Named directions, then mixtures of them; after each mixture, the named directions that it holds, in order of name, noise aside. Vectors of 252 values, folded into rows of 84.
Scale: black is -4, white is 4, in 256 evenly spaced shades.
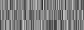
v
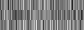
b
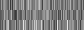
b, v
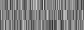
v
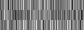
b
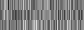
b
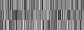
b, v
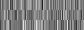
b, v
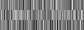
b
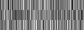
b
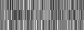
b, v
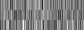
b, v
